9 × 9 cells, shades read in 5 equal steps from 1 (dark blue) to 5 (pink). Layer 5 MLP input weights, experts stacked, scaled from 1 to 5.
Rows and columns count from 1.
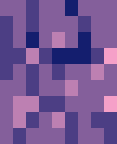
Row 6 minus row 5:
1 0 0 0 1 1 0 -1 0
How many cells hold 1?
6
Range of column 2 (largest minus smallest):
2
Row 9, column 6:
2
